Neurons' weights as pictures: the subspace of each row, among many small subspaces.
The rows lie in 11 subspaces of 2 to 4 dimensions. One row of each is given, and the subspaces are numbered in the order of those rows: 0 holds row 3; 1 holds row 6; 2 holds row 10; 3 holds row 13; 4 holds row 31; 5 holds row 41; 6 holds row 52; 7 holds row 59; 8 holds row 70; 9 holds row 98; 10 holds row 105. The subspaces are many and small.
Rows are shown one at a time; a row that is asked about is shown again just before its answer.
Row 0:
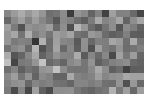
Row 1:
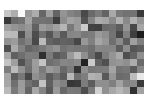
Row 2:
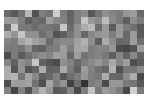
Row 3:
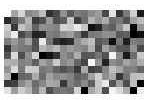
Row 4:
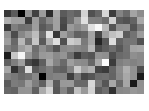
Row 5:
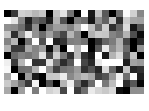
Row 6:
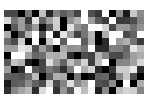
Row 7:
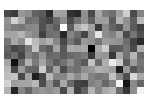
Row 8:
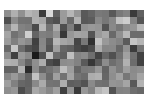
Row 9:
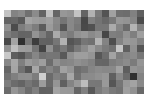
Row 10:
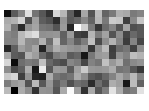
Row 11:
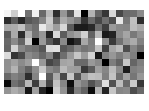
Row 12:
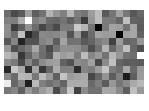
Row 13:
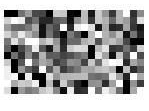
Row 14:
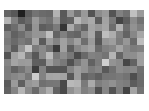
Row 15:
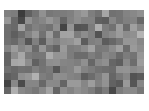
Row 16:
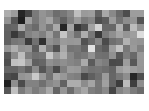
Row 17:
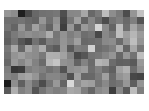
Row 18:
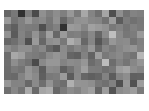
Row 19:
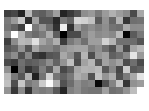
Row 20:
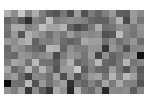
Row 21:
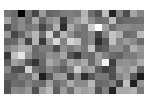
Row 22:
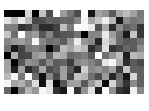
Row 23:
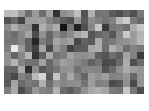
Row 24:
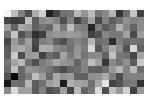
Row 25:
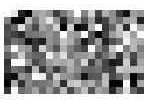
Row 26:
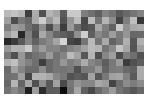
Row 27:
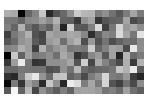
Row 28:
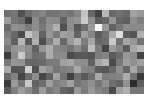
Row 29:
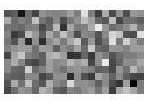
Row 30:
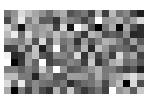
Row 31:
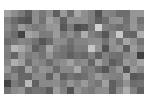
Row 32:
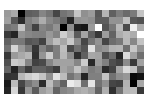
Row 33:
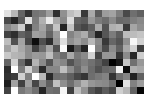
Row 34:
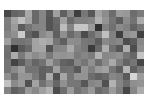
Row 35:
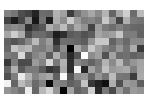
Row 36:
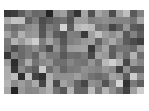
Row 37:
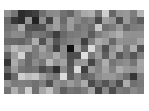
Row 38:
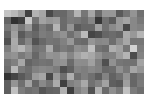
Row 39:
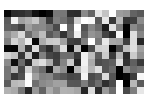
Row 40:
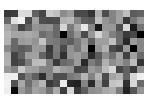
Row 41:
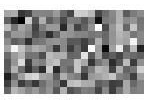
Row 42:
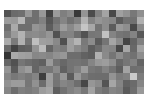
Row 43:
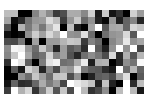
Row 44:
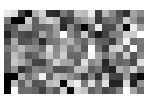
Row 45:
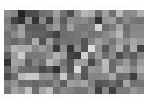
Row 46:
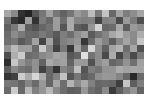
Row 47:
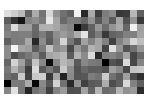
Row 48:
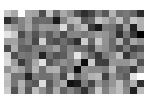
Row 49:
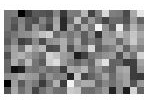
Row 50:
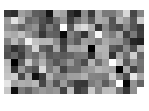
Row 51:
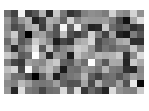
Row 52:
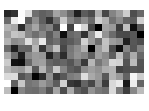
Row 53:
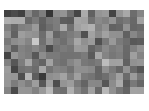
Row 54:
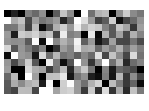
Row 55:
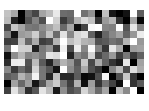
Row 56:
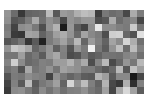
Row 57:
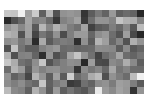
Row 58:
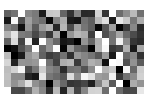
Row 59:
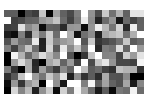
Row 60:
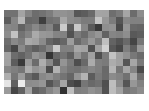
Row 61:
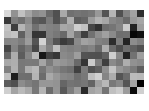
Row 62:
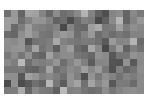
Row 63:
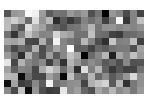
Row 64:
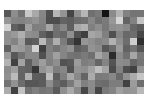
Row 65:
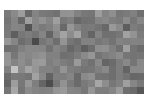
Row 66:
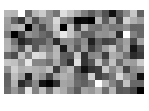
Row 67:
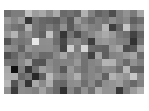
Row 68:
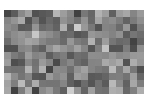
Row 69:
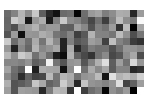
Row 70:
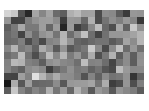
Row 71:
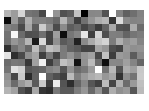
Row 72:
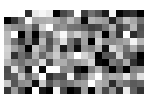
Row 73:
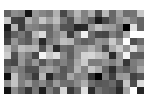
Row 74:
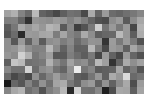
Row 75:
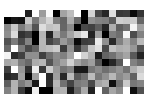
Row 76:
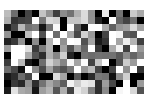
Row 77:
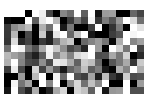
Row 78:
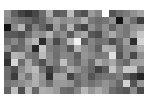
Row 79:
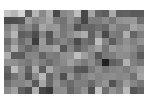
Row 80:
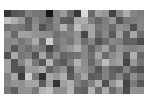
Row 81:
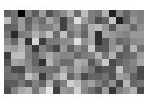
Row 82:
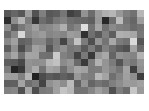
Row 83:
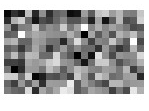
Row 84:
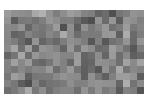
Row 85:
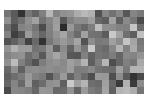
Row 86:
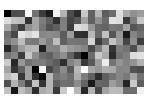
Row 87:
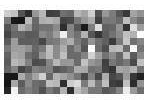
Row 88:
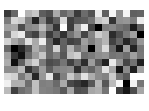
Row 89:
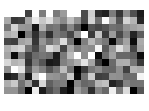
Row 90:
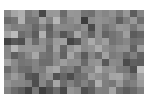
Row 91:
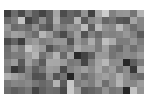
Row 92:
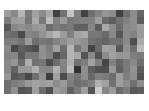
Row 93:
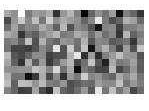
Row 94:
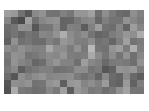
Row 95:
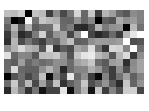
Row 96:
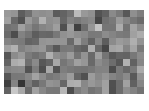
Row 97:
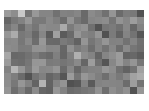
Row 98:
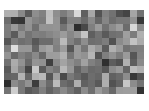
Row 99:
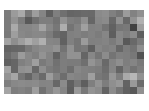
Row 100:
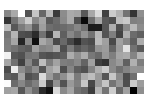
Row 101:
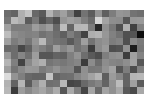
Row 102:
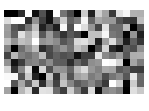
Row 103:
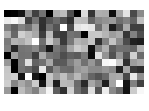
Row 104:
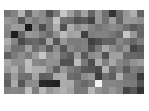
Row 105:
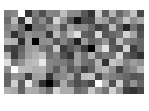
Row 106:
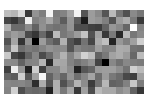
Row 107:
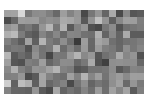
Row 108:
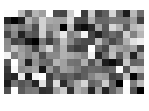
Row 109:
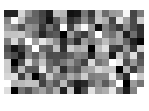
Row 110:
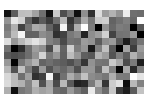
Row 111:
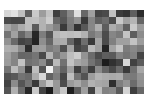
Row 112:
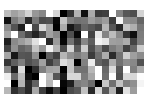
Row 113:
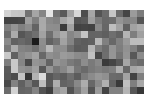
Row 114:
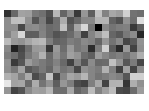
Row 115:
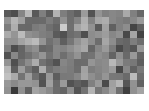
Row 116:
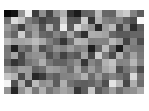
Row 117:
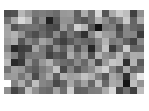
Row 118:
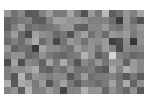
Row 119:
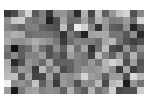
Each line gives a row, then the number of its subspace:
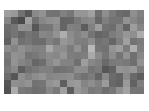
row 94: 7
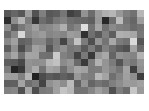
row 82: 8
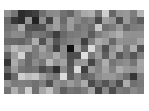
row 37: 5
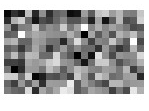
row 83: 8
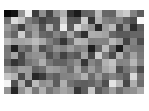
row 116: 8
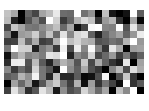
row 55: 9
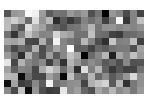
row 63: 5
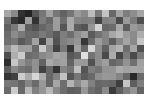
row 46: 5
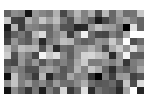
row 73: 0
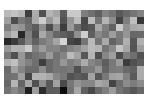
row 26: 8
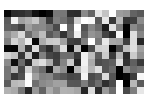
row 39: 10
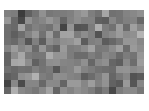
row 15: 6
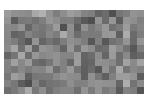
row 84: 10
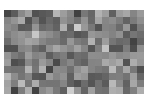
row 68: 2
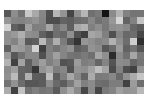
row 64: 5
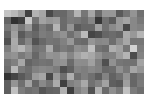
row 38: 0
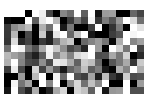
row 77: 7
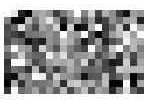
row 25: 6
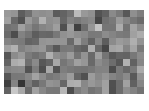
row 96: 2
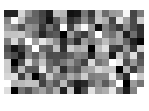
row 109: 3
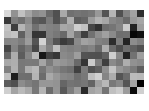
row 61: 0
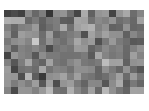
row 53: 3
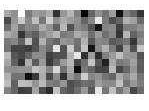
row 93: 5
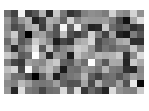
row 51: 0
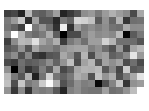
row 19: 10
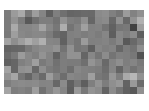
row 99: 4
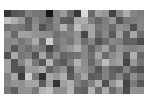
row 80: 10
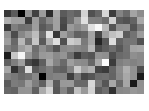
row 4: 1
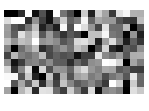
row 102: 6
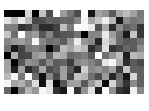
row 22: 9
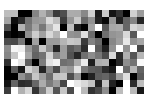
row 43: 9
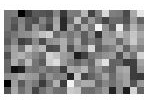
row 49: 8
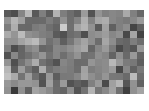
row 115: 9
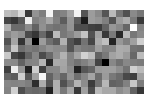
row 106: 9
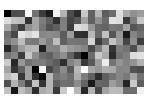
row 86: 2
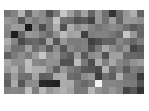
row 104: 10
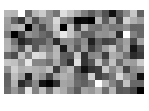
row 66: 10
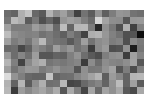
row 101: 0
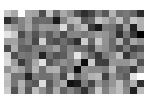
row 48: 0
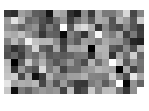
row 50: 3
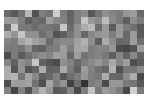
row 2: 9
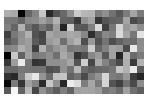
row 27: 0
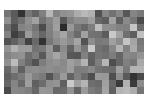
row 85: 4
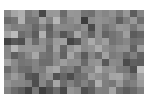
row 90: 8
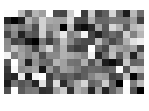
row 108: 3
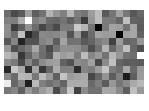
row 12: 4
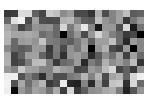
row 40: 7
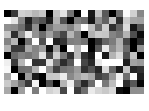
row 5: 10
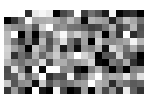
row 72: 2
